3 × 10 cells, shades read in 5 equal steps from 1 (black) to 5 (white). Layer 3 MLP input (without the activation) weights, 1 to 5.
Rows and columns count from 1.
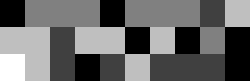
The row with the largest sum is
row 2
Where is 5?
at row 3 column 1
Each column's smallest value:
1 3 2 1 1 1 2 1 2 1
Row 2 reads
4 4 2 4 4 1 4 1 3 1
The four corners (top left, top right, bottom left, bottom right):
1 4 5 1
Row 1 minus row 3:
-4 -1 1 2 -1 -1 1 1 0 3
